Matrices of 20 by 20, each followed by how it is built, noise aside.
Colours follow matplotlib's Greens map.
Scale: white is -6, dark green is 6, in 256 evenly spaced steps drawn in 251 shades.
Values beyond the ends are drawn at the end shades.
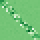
banded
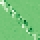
banded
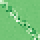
banded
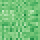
low rank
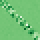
banded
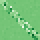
banded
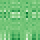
low rank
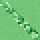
banded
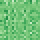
low rank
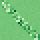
banded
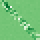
banded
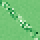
banded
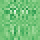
low rank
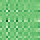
low rank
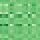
low rank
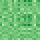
low rank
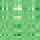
low rank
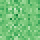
low rank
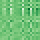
low rank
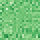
low rank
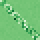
banded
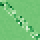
banded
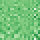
low rank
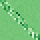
banded
